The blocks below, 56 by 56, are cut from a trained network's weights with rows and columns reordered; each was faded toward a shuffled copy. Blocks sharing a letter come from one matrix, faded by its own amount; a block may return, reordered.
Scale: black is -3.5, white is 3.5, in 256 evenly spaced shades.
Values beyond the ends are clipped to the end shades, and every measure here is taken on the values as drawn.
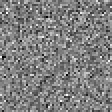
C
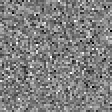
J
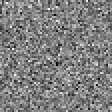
C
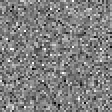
J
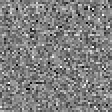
J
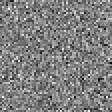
C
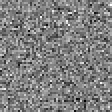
C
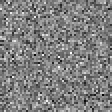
C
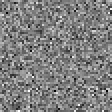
C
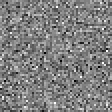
J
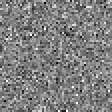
J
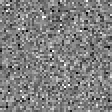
J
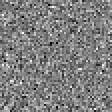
J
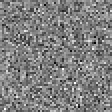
C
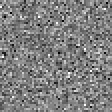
J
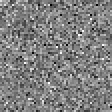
J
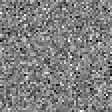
J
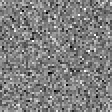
J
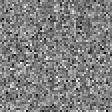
J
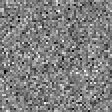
J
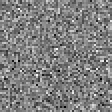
C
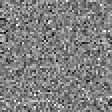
J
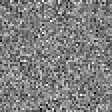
C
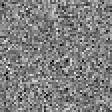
C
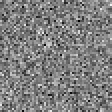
C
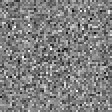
C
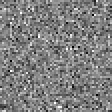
J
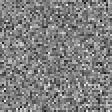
C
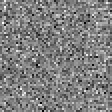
J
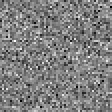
J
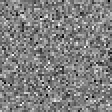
J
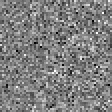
J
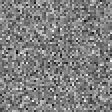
C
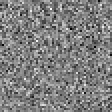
C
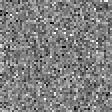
J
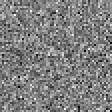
C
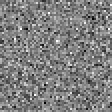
J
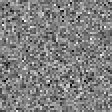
C
